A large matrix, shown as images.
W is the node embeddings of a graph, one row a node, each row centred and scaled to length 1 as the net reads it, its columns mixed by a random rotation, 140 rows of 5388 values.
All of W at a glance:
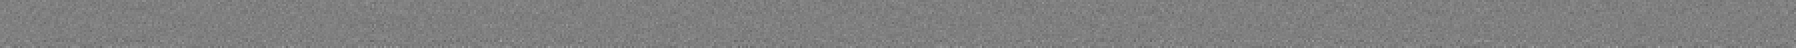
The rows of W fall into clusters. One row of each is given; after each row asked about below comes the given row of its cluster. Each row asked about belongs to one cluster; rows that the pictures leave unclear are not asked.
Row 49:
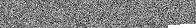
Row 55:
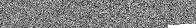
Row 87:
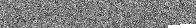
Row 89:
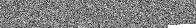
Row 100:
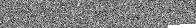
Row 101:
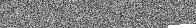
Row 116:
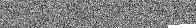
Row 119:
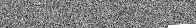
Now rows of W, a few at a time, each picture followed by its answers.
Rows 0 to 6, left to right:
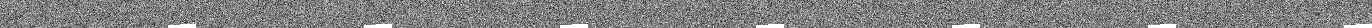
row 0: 49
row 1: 55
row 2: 101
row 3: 87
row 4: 101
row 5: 49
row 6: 116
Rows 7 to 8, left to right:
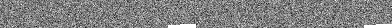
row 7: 49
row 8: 100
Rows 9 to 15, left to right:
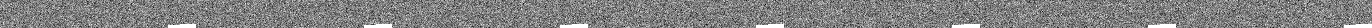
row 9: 55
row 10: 116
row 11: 55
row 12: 49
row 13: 119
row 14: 119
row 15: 55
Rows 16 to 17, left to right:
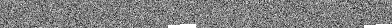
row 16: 49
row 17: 101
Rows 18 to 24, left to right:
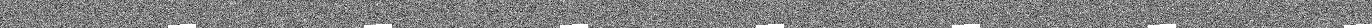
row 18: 100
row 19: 119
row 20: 100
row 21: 89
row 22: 49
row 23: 55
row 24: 116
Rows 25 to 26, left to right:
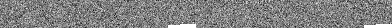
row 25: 49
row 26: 101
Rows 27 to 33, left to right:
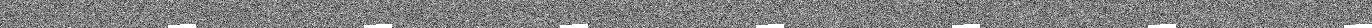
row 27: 100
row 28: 100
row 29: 116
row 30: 100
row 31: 101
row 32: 119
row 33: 101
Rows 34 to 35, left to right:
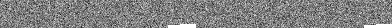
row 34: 116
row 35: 116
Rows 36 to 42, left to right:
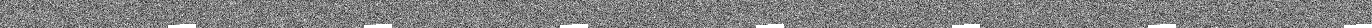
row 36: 101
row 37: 119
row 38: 119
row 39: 116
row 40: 87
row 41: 119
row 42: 49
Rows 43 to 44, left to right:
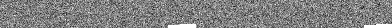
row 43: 55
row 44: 87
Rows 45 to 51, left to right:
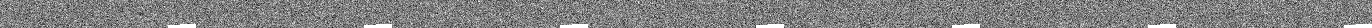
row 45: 116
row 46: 100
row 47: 119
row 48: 101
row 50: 89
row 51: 55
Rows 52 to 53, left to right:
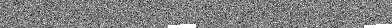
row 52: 89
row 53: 87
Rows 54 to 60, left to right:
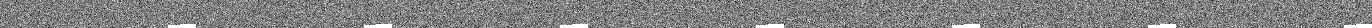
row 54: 89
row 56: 49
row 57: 89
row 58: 100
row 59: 87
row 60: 87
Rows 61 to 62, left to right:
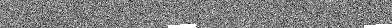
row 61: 116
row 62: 101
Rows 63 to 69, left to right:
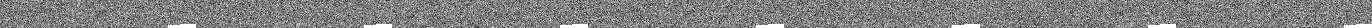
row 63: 100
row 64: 89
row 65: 49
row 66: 100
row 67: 89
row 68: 116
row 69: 100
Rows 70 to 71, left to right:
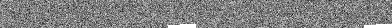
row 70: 116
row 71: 119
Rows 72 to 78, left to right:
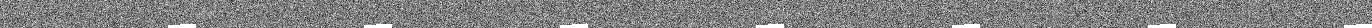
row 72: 87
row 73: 87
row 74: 116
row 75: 89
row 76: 87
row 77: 100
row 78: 100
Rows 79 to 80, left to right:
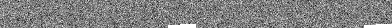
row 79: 87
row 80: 119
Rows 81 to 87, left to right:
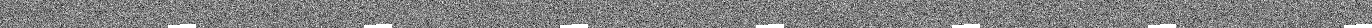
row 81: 100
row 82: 87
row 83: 101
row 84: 49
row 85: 116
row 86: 49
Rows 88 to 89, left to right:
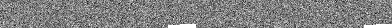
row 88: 55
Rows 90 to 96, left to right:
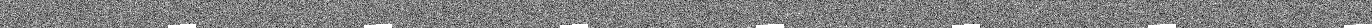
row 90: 87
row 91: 55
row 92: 116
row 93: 119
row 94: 87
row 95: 119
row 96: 119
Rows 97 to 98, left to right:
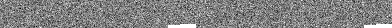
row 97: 49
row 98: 87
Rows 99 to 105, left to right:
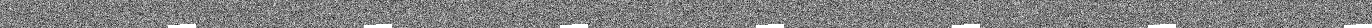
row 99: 116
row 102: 100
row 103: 89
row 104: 119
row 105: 119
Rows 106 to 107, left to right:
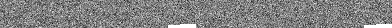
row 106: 49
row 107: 87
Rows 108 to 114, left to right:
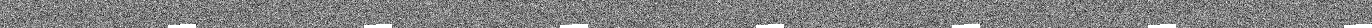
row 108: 87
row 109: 100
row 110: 119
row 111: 55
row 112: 49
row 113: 100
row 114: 101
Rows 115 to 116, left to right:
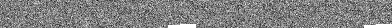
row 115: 119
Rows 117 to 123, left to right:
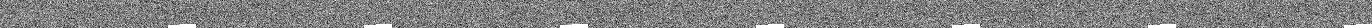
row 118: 100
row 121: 116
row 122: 100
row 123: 116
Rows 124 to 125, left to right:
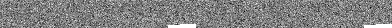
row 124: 116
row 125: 116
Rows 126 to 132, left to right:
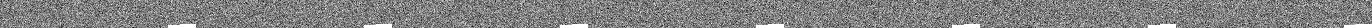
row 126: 100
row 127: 55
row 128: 55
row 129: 49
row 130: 55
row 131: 89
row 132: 119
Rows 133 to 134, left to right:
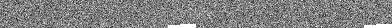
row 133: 89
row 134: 87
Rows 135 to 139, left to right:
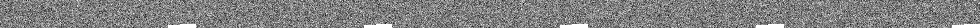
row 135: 100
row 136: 87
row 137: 55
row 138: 87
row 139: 119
